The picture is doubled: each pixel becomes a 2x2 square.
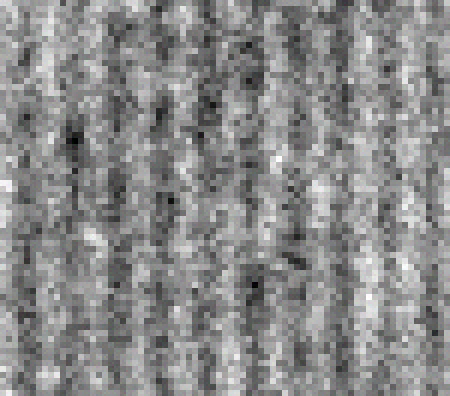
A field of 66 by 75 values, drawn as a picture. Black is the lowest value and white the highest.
Seam: none. Histogram: bell-shaped. Slope: none. Stripes: upright, repeating 10 times. Grain: streaks running down. Odd rows or columns: none.
